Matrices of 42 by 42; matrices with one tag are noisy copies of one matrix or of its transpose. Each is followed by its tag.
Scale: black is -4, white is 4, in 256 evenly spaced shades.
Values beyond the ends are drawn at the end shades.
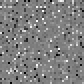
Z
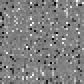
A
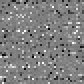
A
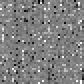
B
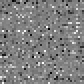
A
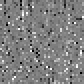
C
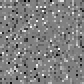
Z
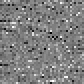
C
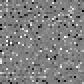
Z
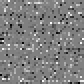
B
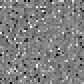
Z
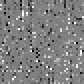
C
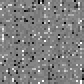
B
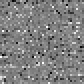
A
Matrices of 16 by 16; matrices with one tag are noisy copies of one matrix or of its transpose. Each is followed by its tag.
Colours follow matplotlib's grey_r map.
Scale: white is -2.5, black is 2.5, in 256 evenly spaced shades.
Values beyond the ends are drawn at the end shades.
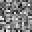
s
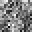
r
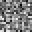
s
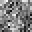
r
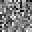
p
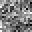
r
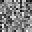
p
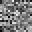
p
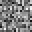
s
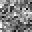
r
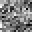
r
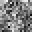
r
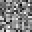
s
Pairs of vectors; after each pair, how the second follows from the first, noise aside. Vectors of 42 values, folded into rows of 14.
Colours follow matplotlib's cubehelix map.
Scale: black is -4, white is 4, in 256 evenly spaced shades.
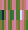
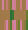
partly zeroed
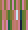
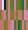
shuffled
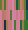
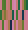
shuffled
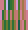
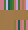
partly zeroed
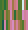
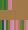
partly zeroed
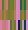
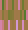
partly zeroed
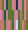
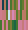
shuffled
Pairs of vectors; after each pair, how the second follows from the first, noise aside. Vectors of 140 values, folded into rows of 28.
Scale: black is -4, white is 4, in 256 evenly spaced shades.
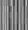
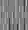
partly zeroed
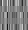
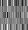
sign-scrambled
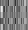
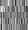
sign-scrambled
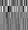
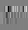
partly zeroed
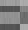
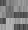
wrapped around
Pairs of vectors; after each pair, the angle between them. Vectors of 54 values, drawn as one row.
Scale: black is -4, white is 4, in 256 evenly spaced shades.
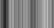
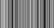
partly opposed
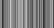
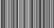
partly aligned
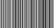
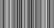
orthogonal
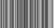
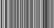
partly aligned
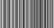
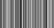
orthogonal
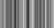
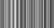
partly opposed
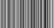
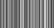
nearly opposite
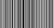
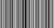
partly aligned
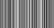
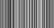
nearly parallel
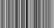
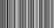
partly opposed
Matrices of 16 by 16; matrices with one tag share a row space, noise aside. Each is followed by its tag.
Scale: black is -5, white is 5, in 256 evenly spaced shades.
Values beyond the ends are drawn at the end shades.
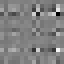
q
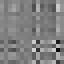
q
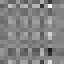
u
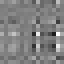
q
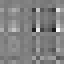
q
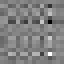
u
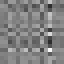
u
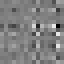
q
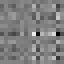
q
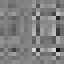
q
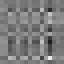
u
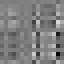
q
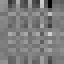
u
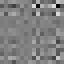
q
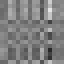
u
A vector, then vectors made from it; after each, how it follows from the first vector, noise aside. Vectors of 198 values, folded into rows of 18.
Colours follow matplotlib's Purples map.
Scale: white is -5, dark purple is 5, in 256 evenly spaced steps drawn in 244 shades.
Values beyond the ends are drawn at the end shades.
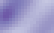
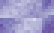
wrapped around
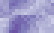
wrapped around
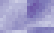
wrapped around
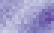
reversed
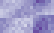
wrapped around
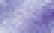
reversed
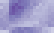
wrapped around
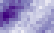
scaled up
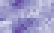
wrapped around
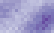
reversed
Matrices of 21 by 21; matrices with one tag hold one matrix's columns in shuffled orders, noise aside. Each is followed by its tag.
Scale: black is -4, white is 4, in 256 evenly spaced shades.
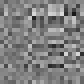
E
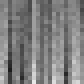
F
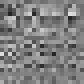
E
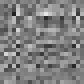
E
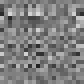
E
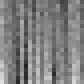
F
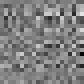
E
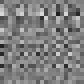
E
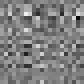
E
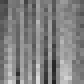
F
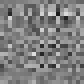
E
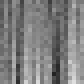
F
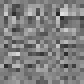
E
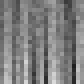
F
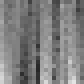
F
